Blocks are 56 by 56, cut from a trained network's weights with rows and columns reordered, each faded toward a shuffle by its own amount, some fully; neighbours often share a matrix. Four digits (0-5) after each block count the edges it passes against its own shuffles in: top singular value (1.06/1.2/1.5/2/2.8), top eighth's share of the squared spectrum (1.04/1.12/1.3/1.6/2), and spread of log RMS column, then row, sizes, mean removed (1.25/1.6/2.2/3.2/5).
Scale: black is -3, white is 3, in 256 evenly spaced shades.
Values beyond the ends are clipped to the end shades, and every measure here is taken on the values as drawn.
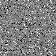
1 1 1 0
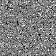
1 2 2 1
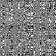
3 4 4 1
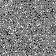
0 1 0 0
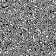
0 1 0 0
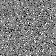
0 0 0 0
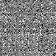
1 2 2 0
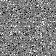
1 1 0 0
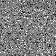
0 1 1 0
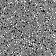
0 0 0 0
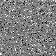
0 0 0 0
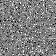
0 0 0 0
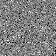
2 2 0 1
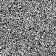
0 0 0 0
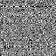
3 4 0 2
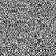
3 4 2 2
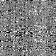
2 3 0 3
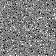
0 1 0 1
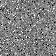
0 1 0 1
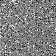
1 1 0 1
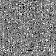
1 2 0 2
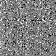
2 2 0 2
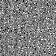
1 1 0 1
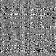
3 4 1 3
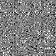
2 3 0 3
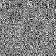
3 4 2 2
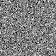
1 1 0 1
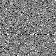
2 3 0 1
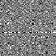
3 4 0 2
